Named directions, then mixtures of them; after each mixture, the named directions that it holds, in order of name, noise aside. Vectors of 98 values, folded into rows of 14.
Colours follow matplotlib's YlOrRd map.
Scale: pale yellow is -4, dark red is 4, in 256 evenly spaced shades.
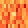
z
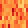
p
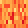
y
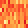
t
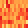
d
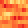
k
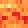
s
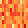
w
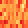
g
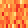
w, z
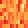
g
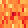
s, w, y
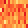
t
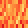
d, g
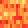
g, k, z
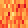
z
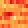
k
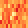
p, y, z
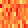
t, w, z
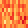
t, y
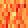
z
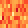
p, y, z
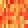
d, k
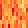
p
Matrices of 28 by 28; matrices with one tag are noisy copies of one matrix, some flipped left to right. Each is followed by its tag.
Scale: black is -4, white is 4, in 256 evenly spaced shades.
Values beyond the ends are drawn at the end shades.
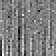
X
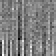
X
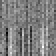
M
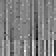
X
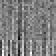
X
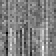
M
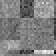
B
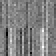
M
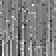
X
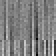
X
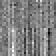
M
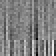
X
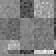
B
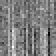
M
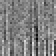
X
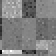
B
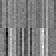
M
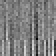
X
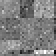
B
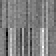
M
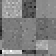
B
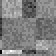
B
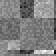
B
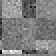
B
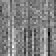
M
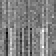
M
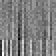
X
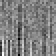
X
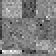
B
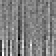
X
